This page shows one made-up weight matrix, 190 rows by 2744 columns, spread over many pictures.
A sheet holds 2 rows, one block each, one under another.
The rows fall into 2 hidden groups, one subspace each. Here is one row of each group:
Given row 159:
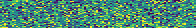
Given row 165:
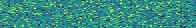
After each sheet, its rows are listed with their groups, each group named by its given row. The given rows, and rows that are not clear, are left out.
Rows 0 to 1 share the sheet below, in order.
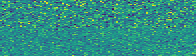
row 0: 165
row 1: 159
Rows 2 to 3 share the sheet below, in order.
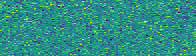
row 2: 165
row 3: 165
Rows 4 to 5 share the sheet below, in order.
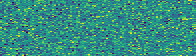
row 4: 159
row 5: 159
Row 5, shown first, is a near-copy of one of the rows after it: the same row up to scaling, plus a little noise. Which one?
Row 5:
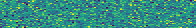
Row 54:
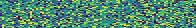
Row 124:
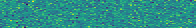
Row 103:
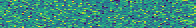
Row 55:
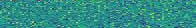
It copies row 124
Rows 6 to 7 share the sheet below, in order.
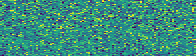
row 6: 165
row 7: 159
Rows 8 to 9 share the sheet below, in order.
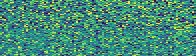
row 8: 159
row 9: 165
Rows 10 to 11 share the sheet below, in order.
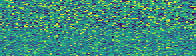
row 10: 159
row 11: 165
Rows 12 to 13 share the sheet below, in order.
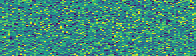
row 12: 159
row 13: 165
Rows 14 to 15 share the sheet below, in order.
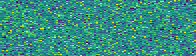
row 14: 165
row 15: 165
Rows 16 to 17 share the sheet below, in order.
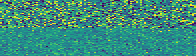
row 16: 159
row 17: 159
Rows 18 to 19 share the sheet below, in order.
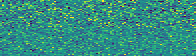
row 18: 165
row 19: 165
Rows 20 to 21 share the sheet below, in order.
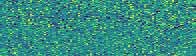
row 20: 159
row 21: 159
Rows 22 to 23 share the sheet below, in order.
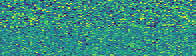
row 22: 165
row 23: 159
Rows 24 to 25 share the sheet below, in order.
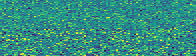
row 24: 159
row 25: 165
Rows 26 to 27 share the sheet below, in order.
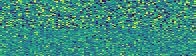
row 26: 165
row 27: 159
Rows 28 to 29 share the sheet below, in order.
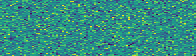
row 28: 159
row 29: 165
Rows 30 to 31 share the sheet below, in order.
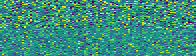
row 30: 159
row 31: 159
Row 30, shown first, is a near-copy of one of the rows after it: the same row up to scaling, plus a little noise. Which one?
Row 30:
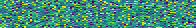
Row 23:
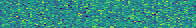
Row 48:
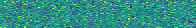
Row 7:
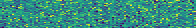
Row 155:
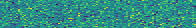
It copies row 48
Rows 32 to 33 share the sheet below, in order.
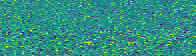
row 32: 159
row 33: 165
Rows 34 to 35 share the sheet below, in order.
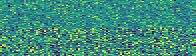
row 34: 165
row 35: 159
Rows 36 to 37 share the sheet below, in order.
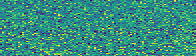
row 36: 165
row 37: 165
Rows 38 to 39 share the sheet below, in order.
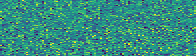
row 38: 159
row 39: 159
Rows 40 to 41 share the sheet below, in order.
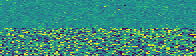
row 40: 165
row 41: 159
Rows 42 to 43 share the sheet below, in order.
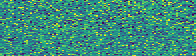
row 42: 159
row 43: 165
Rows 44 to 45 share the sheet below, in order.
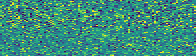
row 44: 159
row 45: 159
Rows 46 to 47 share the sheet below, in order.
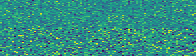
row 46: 159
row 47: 159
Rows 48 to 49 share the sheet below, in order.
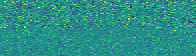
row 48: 159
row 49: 165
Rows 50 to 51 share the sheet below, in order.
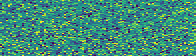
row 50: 165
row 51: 159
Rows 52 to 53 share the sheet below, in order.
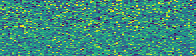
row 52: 165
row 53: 165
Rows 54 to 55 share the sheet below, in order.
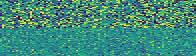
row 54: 159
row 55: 159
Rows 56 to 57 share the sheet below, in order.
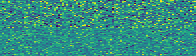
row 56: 165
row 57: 165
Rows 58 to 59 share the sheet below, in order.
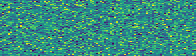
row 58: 165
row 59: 165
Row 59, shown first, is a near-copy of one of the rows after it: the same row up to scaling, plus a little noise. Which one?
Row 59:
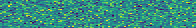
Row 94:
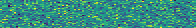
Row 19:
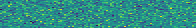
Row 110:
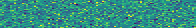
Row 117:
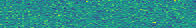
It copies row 19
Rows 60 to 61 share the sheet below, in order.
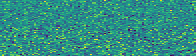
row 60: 165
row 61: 159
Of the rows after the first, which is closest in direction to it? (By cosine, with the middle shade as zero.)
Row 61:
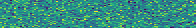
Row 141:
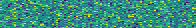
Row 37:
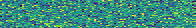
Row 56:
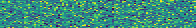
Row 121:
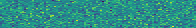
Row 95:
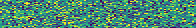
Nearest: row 95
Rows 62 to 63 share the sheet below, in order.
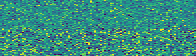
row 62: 165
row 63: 165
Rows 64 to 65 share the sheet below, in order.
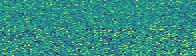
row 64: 165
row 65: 165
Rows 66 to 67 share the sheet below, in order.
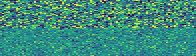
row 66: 165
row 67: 165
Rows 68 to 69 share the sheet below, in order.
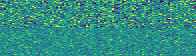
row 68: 165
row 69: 165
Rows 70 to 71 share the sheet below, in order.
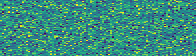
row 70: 165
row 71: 165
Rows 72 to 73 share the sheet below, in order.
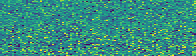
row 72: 165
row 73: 159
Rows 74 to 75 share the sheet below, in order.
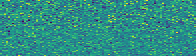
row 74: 159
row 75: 165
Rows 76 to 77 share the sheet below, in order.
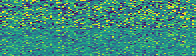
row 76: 165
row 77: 165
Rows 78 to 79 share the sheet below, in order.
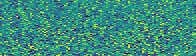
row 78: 159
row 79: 159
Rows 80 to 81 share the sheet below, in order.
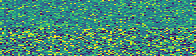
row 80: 165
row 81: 165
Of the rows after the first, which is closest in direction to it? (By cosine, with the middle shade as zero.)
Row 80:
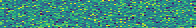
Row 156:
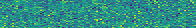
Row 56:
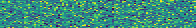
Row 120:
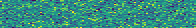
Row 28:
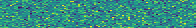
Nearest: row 120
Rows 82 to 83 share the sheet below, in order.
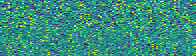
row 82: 165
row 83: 159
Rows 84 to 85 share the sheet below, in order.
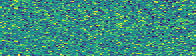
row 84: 159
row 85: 165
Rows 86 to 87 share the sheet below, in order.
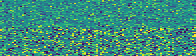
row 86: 165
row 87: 165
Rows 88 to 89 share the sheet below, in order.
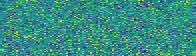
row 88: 165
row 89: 159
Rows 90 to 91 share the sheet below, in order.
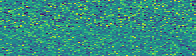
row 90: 165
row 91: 165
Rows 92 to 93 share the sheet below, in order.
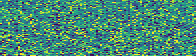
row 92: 159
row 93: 165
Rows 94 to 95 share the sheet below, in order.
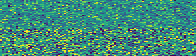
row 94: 165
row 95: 159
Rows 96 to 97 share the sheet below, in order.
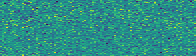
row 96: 159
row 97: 159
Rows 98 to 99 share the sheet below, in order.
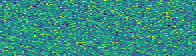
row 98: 165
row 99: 165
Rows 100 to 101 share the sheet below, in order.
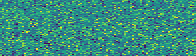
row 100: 159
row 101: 159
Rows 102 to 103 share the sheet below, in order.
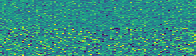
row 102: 159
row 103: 159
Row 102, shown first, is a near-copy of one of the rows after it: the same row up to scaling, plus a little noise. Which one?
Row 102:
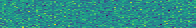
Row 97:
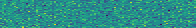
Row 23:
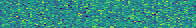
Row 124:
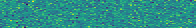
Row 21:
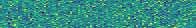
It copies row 97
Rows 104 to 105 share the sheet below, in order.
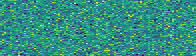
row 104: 165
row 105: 165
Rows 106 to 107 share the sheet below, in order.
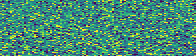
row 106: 165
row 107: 165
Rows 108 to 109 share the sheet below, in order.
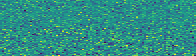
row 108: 165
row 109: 165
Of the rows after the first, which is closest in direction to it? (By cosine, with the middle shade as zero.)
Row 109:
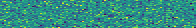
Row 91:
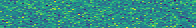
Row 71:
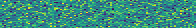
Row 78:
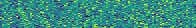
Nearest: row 71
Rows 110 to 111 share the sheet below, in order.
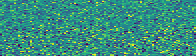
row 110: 165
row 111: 159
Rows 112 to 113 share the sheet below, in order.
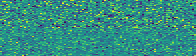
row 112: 165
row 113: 159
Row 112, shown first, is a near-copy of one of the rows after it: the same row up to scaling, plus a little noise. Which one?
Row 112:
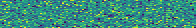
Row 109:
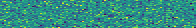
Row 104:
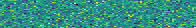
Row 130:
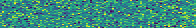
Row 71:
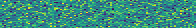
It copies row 109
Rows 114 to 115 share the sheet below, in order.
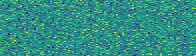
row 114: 165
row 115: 165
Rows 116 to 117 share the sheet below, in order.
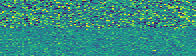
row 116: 165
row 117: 165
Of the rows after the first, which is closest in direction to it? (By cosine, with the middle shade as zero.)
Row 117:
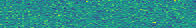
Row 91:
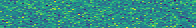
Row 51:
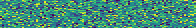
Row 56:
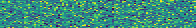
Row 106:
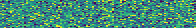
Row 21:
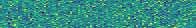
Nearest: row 106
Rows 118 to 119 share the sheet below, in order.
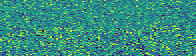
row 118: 165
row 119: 159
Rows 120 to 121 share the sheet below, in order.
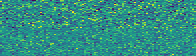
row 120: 165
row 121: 159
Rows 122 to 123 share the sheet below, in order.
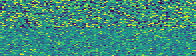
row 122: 165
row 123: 165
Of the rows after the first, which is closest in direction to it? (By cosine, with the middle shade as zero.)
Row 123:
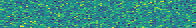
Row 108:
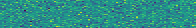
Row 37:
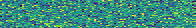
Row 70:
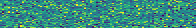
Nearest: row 70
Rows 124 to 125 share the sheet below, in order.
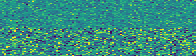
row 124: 159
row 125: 165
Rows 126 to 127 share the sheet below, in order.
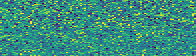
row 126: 159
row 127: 165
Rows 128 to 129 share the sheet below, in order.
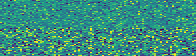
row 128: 159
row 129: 165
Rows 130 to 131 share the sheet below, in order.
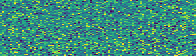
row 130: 165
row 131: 159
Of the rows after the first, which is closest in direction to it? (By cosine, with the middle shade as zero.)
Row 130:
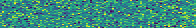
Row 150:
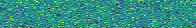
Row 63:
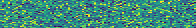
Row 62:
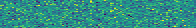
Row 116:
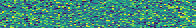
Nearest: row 116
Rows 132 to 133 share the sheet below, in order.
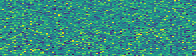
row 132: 165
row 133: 165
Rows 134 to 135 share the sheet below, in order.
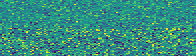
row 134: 159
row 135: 159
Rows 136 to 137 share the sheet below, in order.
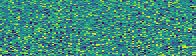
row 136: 159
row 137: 159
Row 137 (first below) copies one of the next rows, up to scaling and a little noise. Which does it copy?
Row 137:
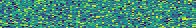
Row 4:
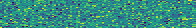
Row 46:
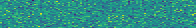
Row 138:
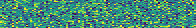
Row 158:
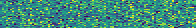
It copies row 4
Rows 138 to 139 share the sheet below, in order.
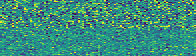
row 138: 159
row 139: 165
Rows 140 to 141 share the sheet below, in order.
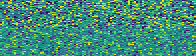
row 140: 159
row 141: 165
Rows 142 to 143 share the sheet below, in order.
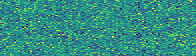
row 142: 159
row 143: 165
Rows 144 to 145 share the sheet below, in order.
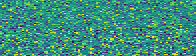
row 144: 165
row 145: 165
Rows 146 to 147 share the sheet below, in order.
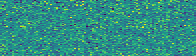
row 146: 165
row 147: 159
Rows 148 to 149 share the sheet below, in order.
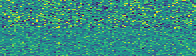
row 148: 159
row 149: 165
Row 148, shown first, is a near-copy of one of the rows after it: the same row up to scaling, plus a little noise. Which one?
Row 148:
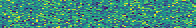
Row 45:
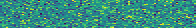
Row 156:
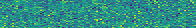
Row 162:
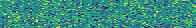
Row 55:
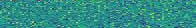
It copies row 162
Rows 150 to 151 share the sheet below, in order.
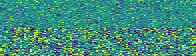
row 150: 165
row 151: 159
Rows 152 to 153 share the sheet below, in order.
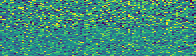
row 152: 159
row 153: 159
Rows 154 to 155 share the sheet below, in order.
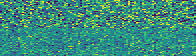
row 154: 159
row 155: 159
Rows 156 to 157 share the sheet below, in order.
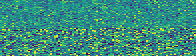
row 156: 159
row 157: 165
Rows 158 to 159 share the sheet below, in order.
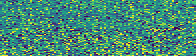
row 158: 159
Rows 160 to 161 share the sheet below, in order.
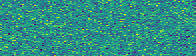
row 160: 165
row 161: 165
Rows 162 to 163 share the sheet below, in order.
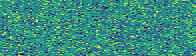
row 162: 159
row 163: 165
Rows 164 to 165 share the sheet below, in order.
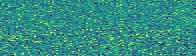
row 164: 165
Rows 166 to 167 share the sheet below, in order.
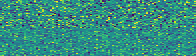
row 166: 165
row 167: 159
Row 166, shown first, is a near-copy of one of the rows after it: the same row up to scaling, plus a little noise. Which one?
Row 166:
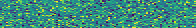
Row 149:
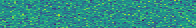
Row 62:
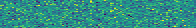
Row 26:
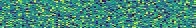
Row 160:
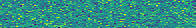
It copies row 26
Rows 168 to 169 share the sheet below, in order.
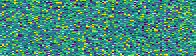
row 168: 165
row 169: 159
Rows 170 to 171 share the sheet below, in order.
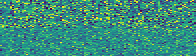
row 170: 159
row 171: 159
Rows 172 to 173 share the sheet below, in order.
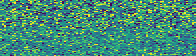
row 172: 165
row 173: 165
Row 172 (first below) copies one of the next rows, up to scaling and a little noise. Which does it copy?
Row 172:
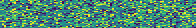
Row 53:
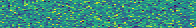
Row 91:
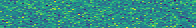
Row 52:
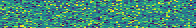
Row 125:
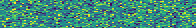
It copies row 125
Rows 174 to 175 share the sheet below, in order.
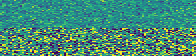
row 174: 165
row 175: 159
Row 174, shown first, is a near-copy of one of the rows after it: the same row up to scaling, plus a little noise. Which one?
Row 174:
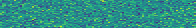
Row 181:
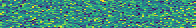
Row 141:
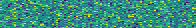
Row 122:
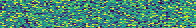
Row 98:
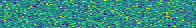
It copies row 181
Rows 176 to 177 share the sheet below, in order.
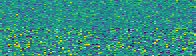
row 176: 159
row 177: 159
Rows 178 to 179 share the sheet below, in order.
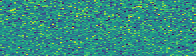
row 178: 165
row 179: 159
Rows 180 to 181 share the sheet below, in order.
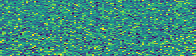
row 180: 165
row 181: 165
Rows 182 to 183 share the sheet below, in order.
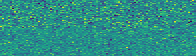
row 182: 159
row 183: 165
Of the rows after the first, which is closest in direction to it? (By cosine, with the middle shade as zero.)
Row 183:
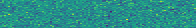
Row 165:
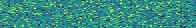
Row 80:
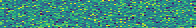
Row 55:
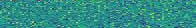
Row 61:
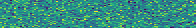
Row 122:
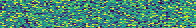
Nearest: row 122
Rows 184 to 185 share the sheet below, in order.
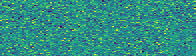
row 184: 165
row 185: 159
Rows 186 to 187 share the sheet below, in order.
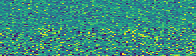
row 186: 159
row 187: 159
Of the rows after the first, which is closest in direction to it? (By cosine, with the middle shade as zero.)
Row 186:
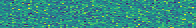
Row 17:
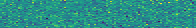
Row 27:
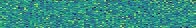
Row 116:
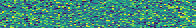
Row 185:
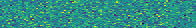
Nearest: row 27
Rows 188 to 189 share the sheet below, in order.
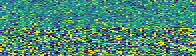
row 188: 159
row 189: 159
